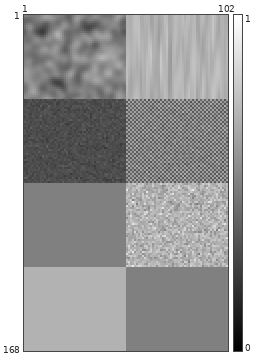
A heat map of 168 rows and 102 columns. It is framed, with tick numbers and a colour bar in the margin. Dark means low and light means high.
The table splits into 4 rows of 2 panels. Panel 1,1: middling, blotchy. Panel 1,2: high, streaked downward, faint in contrast. Panel 2,1: low, fine-grained, faint in contrast. Panel 2,2: middling, checkered, strong in contrast. Panel 3,1: middling, flat. Panel 3,2: high, fine-grained. Panel 4,1: high, flat. Panel 4,2: middling, flat.
